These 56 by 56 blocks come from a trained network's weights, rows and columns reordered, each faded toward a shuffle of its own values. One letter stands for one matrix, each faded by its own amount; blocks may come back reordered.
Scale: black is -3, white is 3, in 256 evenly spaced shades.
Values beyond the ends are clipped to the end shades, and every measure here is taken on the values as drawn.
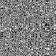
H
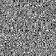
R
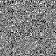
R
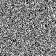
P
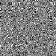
H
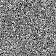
P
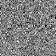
R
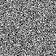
P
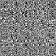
H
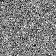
P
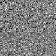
R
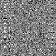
H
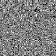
R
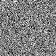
P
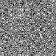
H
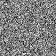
P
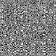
H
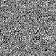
R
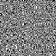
H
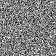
P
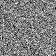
P
